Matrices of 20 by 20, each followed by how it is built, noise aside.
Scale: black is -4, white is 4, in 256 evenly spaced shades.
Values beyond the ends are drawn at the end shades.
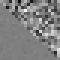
upper triangular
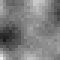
smooth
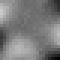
smooth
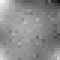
smooth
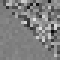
upper triangular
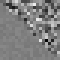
upper triangular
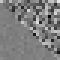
upper triangular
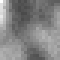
smooth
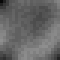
smooth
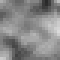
smooth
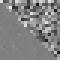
upper triangular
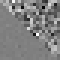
upper triangular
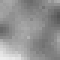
smooth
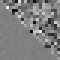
upper triangular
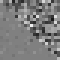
upper triangular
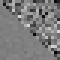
upper triangular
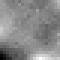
smooth
